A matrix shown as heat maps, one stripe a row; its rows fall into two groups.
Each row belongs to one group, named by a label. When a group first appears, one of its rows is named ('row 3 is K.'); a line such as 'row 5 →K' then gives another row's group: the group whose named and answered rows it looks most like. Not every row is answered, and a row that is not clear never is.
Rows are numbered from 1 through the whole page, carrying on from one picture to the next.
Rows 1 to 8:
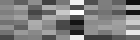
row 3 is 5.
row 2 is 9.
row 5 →9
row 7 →9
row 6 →9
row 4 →9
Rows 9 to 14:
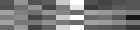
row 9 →5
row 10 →5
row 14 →5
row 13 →9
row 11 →9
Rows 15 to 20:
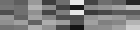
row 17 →5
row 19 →9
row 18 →9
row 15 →5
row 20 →9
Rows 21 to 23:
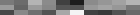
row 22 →9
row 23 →5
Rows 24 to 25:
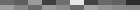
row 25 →9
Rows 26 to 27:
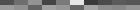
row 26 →5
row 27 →9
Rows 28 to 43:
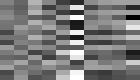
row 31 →5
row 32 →9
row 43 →5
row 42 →5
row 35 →9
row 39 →5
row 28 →9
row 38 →5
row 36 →5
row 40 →9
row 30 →9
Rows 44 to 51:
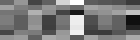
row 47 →5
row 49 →5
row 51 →9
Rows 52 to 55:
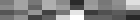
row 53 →9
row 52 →9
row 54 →5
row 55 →5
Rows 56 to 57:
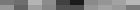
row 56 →9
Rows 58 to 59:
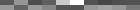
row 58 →5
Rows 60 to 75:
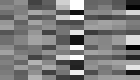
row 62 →9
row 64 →9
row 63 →5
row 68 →9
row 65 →9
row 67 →9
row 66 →5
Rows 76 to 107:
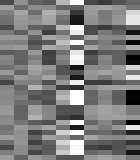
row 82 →5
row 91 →9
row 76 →5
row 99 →9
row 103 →9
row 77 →9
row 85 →9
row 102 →5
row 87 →5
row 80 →9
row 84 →5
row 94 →5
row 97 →9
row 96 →5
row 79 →9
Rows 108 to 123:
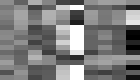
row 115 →5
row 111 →9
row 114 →5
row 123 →5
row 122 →5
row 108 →9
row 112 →9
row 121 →5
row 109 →5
